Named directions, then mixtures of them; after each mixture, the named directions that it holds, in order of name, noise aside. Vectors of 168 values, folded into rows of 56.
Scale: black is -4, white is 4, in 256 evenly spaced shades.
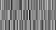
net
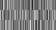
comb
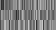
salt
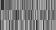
salt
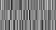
net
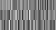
net, salt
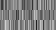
comb, salt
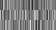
comb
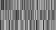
salt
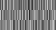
comb, net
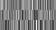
comb, salt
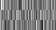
net, salt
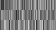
salt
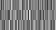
net
